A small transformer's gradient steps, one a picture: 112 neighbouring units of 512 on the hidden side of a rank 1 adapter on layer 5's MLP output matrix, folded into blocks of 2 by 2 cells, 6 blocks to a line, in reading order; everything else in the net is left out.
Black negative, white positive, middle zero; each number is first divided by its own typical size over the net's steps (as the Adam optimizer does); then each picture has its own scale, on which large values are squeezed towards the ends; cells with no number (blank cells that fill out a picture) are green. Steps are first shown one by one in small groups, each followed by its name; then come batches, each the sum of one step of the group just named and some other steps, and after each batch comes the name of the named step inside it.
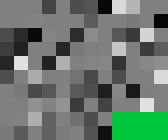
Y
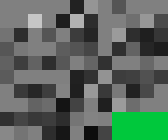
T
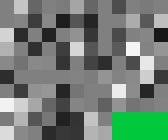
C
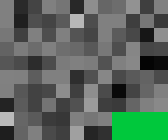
T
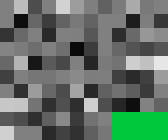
T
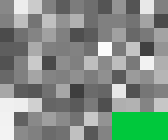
T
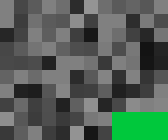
T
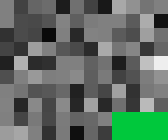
Y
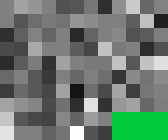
T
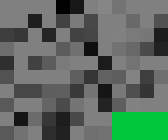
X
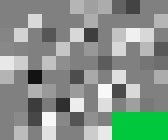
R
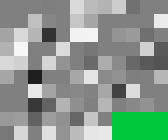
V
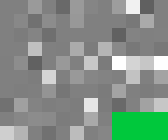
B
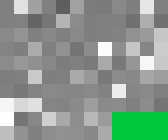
R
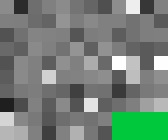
B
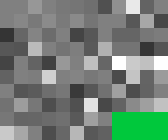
B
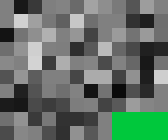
V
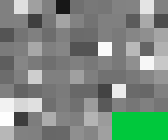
X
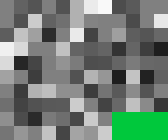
V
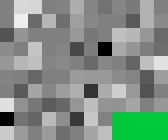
R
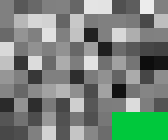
R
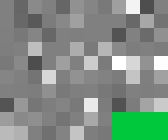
B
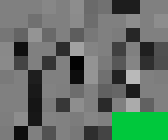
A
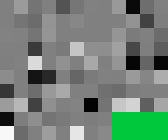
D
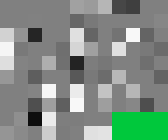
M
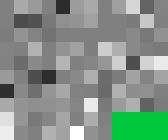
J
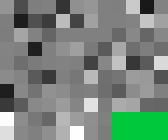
J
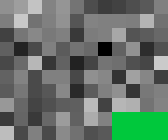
A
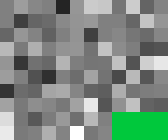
J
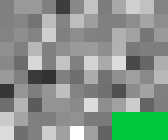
J
